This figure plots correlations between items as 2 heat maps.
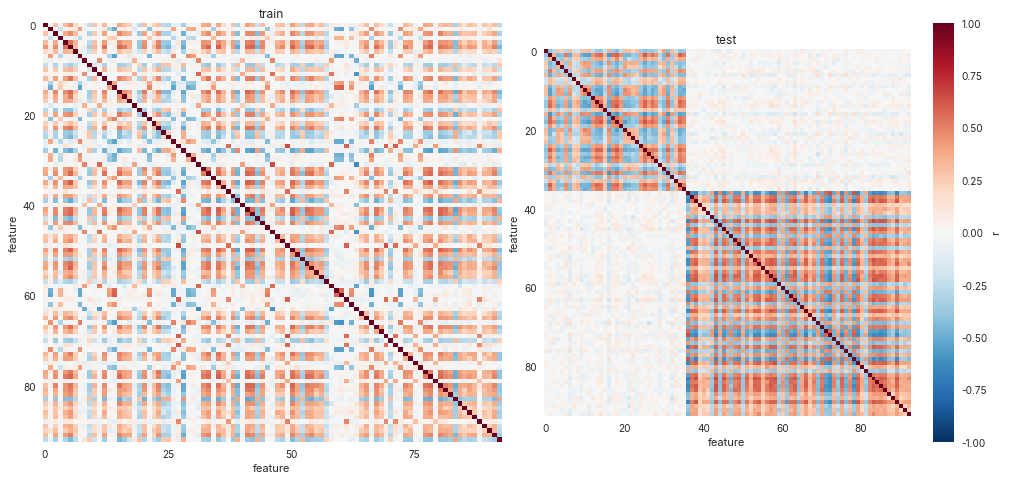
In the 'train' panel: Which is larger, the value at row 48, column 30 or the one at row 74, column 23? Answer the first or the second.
the second
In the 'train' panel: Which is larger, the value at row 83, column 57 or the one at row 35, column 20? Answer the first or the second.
the second
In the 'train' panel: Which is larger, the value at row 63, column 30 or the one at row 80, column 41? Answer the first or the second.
the second
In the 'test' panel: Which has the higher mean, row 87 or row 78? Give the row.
87
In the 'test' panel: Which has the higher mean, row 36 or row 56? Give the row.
56
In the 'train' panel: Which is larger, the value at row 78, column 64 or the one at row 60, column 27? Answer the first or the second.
the first
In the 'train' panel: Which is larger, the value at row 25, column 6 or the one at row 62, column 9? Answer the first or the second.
the second
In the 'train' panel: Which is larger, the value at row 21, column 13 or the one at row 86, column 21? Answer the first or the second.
the first
